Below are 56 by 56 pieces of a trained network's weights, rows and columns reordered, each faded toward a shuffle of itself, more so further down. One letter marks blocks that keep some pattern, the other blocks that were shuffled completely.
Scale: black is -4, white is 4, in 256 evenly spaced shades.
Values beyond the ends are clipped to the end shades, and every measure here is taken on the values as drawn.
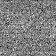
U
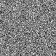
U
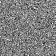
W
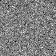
W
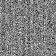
U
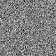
U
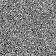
W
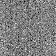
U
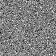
W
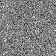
W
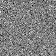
W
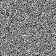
W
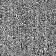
U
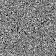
W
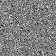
W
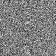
U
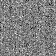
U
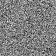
W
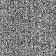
U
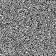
W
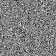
W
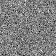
W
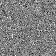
W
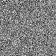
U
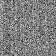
U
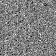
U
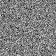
W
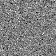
W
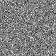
U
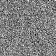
U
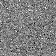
W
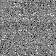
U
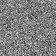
W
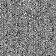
U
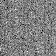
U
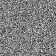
W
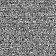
U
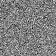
W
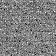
U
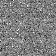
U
